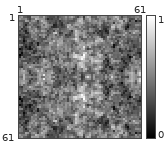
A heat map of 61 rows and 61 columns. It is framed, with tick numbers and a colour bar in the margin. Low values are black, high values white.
The field is mottled with small blotches. The ninth with the highest average is the centre. It is mirror symmetric from top to bottom. No single row or column stands out from its neighbours. There is no overall slope.
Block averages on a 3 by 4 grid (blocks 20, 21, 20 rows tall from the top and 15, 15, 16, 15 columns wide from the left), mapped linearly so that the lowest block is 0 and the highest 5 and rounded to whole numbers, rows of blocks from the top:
0341 / 3352 / 0341
